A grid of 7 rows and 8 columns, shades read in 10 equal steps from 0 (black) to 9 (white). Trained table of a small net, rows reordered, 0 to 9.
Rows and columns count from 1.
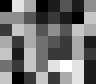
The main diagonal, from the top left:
0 5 6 4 2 9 8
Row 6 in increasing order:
1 2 4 4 7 8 8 9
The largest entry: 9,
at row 6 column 6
